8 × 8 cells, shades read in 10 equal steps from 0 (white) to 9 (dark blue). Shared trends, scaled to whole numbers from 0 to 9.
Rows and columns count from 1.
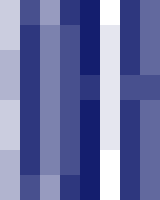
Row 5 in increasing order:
1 2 5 6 7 8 8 9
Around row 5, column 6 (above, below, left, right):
1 1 9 8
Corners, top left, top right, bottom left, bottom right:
2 6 3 6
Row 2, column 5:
9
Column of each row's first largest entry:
5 5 5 2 5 5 5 5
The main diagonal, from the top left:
2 8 5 7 9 1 8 6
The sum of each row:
44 46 47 46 46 46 46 45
